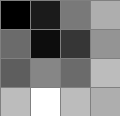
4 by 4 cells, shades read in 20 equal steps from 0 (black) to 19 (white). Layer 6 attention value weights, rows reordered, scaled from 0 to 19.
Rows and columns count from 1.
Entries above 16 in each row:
0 0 0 1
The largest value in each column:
14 19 14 14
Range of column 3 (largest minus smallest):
10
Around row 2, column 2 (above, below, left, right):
2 10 8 4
